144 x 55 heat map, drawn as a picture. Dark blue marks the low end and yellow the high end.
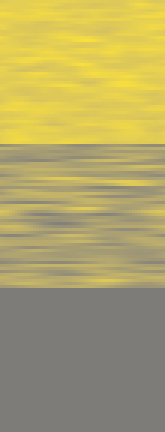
It is made of 3 by 1 panels. Panel 1,1: very high, streaked across, faint in contrast. Panel 2,1: high, streaked across. Panel 3,1: middling, flat.
